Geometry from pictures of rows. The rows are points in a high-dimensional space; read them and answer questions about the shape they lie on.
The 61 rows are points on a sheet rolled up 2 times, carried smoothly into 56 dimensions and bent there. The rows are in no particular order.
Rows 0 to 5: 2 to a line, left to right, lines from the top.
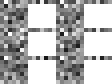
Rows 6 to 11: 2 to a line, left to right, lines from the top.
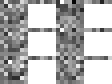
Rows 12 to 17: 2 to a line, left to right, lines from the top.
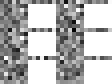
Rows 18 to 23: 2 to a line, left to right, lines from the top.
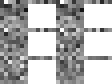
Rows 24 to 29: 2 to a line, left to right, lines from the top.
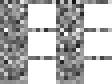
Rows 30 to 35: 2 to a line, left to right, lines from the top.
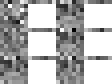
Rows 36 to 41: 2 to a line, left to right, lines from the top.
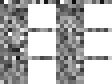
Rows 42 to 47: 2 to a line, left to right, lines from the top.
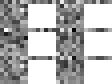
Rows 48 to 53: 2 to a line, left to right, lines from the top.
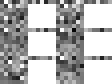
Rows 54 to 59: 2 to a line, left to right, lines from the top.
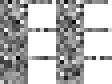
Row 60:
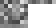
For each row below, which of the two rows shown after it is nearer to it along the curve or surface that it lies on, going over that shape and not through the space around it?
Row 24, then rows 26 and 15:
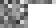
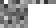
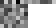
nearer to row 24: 15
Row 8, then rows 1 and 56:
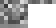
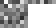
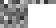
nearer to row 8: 1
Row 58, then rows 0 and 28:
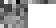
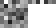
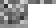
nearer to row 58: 0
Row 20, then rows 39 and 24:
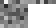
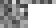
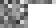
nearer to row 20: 24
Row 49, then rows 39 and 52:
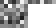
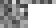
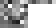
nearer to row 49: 52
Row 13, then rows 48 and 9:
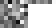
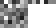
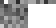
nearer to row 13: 48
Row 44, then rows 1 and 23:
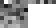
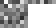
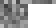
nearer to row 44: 1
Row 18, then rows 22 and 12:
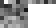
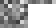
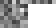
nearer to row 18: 12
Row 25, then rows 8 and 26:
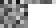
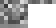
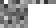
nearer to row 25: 8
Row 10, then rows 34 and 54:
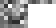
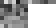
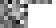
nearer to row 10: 54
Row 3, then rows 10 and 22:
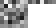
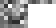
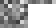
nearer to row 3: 10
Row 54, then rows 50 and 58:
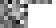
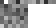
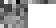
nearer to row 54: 58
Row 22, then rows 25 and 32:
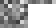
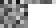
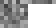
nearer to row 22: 25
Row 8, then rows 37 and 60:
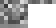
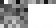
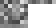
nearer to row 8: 60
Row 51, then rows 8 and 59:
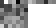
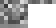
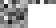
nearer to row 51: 59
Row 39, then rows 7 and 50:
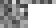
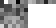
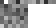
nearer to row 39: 7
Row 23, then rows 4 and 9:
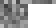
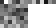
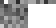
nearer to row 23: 9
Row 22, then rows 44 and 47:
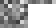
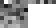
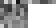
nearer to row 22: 47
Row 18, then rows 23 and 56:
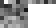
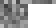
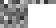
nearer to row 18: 56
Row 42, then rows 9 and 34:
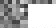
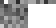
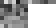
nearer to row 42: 34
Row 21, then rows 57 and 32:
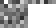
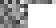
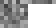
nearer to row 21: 57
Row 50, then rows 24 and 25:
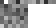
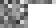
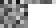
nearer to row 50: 24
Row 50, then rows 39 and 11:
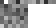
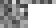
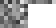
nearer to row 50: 11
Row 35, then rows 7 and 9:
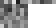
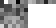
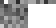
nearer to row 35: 7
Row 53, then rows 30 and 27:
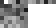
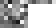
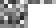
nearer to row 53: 27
